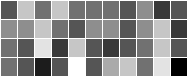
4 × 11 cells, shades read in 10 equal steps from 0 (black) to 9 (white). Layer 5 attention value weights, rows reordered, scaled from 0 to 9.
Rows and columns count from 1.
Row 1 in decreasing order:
7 7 5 4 4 4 4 3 3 3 2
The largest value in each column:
5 7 8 7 9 5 6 7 5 8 3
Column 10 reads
2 7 7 8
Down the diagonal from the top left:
3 5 8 3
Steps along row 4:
down down up up down up up down up down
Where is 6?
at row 4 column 7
